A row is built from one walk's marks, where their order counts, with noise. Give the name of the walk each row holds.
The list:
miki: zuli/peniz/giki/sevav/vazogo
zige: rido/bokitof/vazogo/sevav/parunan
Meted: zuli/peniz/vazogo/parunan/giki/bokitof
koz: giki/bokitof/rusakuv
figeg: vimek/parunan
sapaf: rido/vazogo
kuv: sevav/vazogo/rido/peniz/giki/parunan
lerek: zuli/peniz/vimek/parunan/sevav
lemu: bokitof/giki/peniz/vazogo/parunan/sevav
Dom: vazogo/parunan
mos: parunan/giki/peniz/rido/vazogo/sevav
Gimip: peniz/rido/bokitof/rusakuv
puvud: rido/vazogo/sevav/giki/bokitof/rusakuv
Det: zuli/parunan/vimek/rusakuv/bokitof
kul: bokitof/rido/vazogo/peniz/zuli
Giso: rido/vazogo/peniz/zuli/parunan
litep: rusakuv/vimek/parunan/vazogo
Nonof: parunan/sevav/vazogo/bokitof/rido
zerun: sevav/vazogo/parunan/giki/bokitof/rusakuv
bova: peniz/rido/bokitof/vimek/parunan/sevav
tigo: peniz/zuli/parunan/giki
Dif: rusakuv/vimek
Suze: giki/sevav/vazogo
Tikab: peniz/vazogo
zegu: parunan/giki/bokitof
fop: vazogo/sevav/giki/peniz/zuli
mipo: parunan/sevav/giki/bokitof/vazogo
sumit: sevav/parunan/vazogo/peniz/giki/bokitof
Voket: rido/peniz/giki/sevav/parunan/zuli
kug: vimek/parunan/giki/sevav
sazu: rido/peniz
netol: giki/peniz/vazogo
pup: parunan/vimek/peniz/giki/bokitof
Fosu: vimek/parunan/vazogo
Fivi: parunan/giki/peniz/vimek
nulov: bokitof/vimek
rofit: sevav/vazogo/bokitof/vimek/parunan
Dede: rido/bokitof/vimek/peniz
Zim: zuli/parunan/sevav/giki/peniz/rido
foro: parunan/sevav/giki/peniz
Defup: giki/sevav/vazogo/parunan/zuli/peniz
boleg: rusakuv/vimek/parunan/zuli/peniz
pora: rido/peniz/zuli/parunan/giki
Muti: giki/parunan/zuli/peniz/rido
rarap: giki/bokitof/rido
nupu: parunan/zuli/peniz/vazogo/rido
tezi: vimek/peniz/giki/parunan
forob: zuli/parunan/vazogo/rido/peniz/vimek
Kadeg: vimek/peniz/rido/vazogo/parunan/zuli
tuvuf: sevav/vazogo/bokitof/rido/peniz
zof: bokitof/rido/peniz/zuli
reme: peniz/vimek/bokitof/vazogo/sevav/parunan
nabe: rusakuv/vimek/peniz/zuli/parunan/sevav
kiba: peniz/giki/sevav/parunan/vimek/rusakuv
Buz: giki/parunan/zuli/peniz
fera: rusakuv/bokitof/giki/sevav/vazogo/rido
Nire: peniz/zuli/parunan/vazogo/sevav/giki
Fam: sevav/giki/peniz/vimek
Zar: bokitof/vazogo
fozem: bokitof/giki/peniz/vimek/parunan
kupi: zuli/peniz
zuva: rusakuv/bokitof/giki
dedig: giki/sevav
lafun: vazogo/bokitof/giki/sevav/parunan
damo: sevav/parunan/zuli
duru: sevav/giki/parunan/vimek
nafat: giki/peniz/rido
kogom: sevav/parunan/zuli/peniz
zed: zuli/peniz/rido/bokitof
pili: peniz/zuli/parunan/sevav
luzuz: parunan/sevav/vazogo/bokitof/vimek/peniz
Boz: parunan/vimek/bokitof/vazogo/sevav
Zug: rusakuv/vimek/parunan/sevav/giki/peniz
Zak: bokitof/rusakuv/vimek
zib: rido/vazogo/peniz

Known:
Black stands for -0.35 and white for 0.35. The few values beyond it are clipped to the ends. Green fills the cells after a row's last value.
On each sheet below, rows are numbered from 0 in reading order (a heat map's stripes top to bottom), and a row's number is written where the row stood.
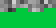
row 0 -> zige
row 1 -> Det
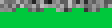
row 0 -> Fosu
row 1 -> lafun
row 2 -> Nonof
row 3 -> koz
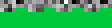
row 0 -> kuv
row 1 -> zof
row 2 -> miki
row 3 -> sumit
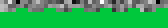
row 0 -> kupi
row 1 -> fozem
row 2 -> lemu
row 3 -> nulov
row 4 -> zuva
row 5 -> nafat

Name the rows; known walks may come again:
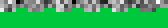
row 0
Voket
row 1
Fivi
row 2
nupu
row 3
damo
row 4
lerek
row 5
nulov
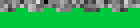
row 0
luzuz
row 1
kupi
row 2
nabe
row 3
fera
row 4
zige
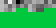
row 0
Muti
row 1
zof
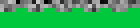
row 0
nafat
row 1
fop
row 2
Dom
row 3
sumit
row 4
zegu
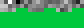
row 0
tigo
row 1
fozem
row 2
kiba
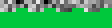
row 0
kogom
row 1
pili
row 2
Dede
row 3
Kadeg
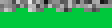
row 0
Det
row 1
forob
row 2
Nonof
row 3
lemu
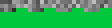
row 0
Zar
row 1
sapaf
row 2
Fosu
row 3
pup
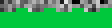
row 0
zuva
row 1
sazu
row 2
Defup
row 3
kuv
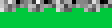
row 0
pora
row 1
miki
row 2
Giso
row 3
foro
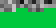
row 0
duru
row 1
lafun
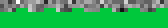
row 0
litep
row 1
zed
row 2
zib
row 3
figeg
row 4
tuvuf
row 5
rofit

